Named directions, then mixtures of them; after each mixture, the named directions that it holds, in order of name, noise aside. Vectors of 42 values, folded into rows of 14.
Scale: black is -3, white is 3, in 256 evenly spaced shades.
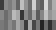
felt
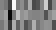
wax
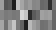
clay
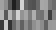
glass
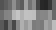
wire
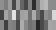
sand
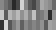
glass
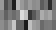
clay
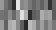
clay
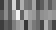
felt, wax, wire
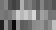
glass, wire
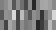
sand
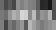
clay, wire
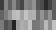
wire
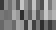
felt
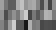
clay, felt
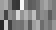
glass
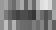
wire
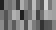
felt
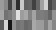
glass, wax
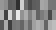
glass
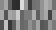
felt, glass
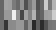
felt, sand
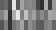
felt, wax, wire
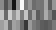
clay, felt, glass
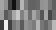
glass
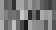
clay
